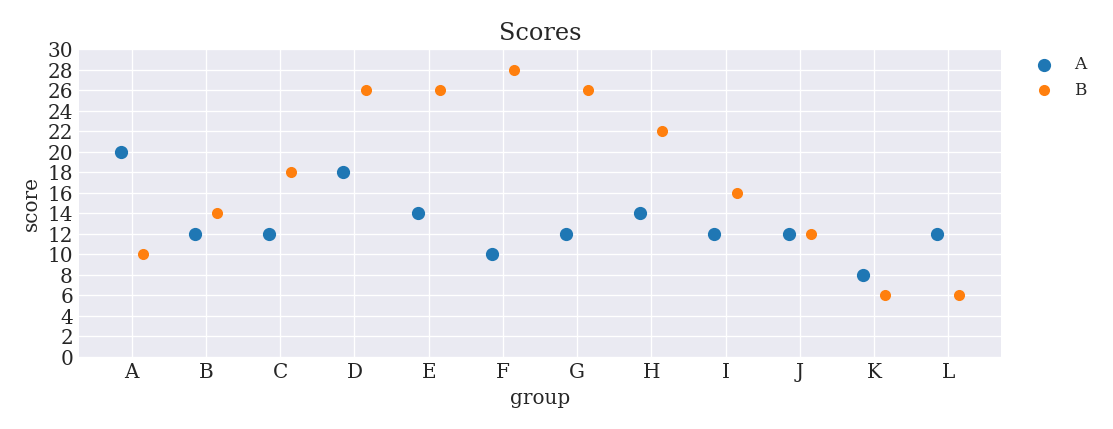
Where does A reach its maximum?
A
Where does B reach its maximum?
F
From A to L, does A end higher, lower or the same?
lower
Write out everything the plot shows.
Title: Scores
x-axis: group, ticks A B C D E F G H I J K L
y-axis: score, ticks 0 2 4 6 8 10 12 14 16 18 20 22 24 26 28 30
Legend: A, B
Values:
A: 20 12 12 18 14 10 12 14 12 12 8 12
B: 10 14 18 26 26 28 26 22 16 12 6 6
